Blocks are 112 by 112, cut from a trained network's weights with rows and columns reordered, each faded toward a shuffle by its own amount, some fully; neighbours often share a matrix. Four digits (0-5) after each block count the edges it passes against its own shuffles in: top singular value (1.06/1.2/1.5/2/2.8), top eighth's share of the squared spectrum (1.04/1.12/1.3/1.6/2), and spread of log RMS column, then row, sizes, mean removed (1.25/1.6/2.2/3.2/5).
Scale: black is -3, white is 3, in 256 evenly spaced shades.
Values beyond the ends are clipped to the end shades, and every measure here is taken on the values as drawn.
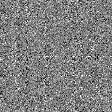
3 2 2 1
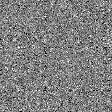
3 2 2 1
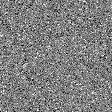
1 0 0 0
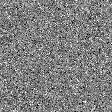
0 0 0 0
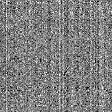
4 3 2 3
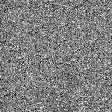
0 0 0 0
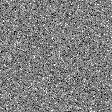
1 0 0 0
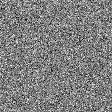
0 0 0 0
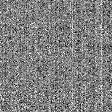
3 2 1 2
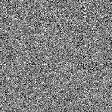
2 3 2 1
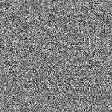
3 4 2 2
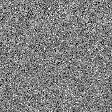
1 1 0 0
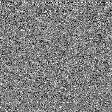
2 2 0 2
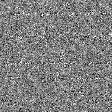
2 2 0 2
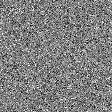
0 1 0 1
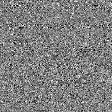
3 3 1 3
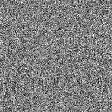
3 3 1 0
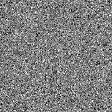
2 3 1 1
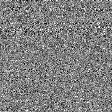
2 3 0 3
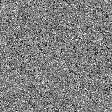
0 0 0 0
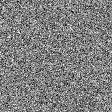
0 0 0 0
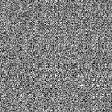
4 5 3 3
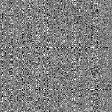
4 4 4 2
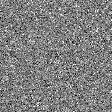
2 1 1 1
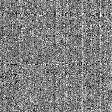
3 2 1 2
